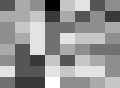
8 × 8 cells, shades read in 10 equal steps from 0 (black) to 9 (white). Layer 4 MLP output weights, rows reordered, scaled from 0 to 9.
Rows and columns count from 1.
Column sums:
42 36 43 38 46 48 44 39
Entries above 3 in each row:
5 5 8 8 7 5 6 6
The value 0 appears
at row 1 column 4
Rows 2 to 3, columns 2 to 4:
6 7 2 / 7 8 4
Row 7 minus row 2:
2 -3 -4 6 1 5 3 3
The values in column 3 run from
2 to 8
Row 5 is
6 3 8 4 6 5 4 4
